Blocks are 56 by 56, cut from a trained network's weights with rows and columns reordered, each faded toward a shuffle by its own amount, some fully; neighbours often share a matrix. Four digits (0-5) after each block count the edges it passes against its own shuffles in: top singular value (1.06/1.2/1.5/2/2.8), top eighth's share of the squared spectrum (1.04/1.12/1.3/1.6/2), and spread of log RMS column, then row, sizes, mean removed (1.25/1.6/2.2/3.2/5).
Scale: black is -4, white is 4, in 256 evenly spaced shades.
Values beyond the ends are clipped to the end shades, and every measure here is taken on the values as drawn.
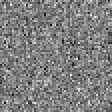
3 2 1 1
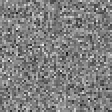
2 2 0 0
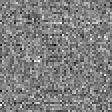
3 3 0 2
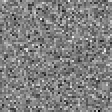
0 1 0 0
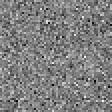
2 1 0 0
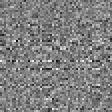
4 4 1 3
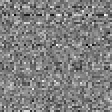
4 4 0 3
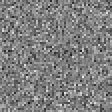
2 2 0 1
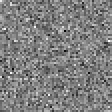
0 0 0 0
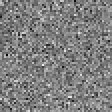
1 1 0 0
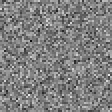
0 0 0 0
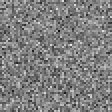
1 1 0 0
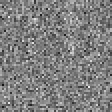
2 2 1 0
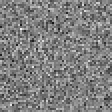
1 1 0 0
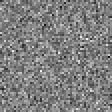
0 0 0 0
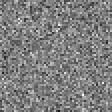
0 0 0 0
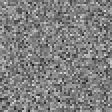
0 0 0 0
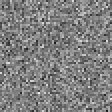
1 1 0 0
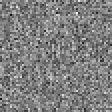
2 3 1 1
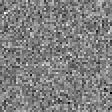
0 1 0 0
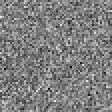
1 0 0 0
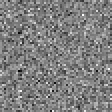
3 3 1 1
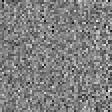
3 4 2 1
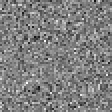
3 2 0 1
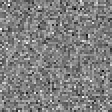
1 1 0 0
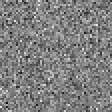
2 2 0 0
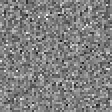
1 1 0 0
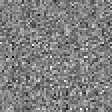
3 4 2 2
